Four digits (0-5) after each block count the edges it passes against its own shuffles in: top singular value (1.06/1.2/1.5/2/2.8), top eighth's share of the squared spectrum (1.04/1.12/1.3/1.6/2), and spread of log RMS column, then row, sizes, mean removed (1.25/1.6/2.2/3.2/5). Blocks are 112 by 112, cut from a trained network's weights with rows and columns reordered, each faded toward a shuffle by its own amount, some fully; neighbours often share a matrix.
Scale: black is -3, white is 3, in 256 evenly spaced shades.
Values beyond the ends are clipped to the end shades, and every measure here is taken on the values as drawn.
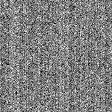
3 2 0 1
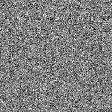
3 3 0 2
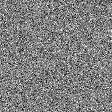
1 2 1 0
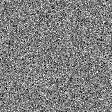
0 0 0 0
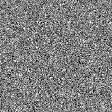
3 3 1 2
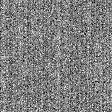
3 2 0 1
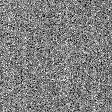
1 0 0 0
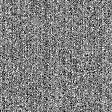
3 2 0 1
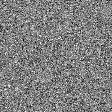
2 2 1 0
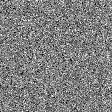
0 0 0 0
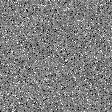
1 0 0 0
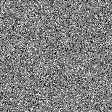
0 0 0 0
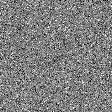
0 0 0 0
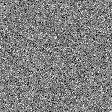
0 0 0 0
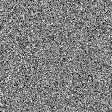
1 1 0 0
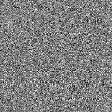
4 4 1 3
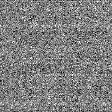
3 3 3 1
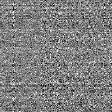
3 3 3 1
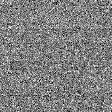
2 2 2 0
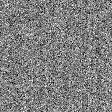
1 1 0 0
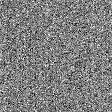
1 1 0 0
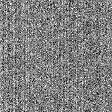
3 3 1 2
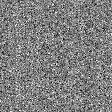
1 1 0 0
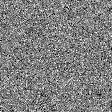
1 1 0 0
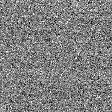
2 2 1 0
